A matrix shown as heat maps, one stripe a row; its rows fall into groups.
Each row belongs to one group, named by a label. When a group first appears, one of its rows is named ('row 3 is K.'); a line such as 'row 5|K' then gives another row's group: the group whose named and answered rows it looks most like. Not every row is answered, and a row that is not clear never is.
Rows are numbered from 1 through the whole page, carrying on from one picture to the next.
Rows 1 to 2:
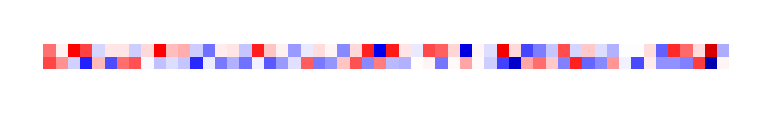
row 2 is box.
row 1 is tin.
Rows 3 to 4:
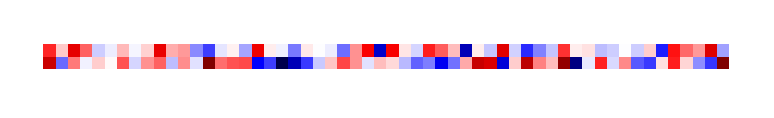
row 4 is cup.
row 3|tin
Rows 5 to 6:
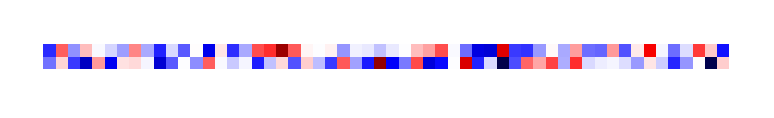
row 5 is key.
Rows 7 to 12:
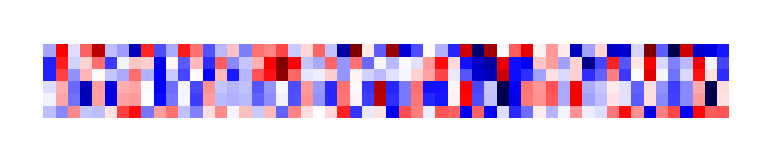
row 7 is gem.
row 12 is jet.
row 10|box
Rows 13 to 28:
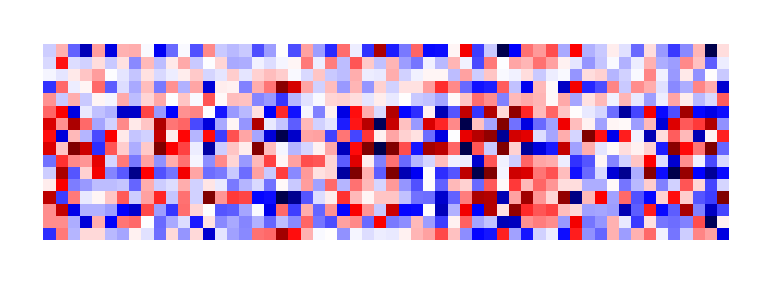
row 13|box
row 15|gem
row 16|key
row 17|cup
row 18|gem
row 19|tin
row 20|cup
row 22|gem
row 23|gem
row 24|gem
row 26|gem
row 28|key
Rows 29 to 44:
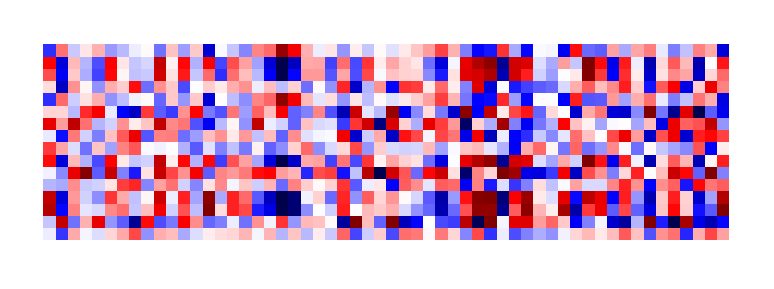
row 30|cup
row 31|cup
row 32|jet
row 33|key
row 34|gem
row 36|jet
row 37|box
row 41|cup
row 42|cup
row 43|gem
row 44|jet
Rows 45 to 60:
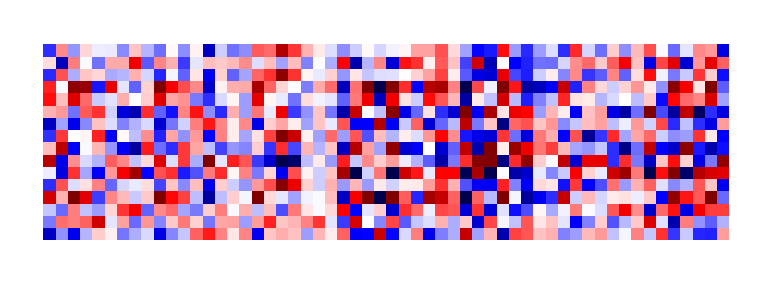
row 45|key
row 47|key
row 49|tin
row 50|gem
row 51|box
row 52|key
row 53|gem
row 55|jet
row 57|tin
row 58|jet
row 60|box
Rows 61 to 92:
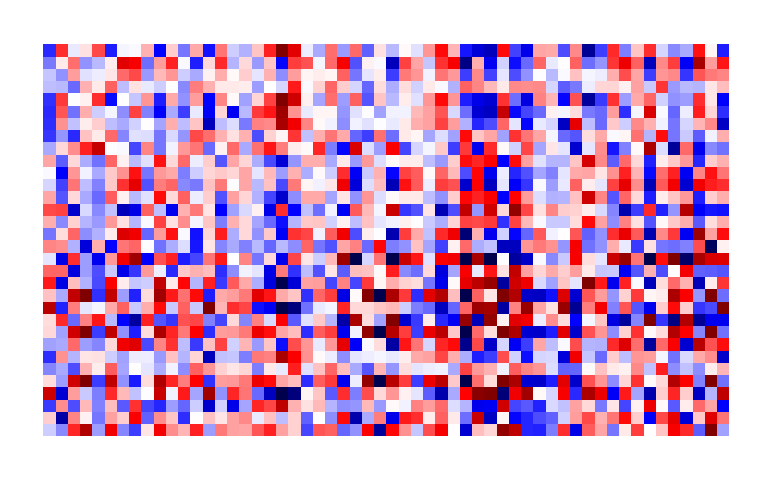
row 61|key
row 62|jet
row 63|jet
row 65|key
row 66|key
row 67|key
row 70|cup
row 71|jet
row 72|jet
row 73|cup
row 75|cup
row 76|jet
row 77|box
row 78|jet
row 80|cup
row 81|tin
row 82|cup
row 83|gem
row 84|tin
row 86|key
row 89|cup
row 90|key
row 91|jet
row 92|tin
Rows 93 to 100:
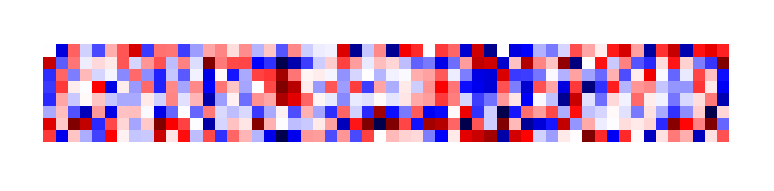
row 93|jet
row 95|key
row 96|key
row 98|box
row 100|cup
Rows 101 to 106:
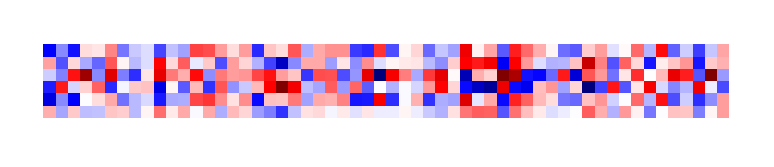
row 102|cup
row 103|tin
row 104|key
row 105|box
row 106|cup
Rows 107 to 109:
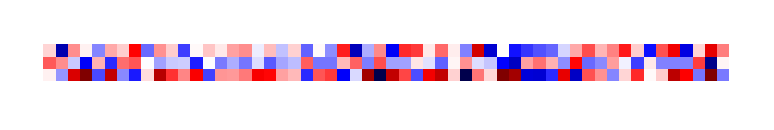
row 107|jet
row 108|box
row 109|tin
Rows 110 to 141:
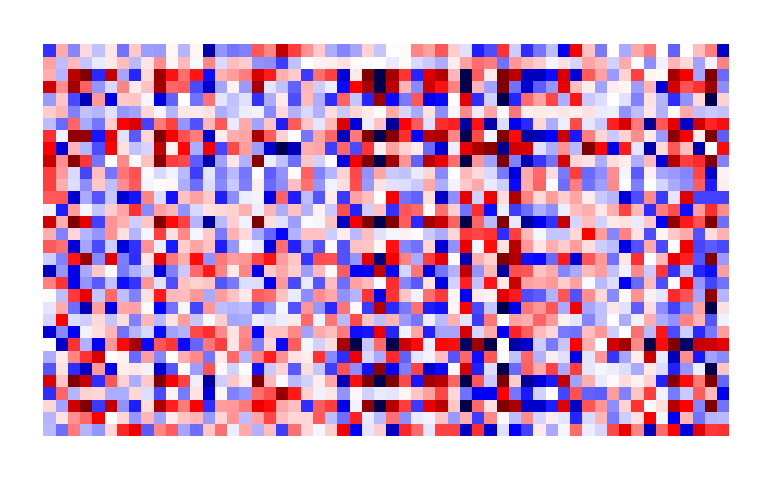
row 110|key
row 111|cup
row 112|tin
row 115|gem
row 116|jet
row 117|tin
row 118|cup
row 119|tin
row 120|box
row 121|box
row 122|gem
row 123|jet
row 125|cup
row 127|tin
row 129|gem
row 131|box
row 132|gem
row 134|jet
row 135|gem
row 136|box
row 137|tin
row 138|key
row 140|gem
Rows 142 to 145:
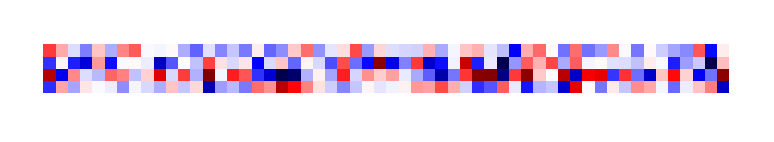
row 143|box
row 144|cup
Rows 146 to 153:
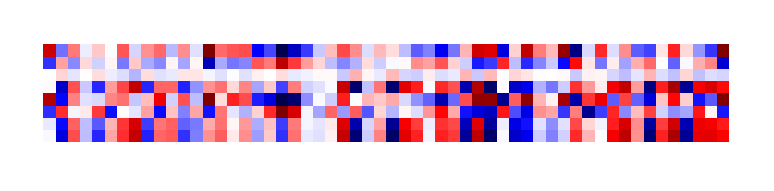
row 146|cup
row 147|key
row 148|gem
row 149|jet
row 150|cup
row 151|key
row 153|jet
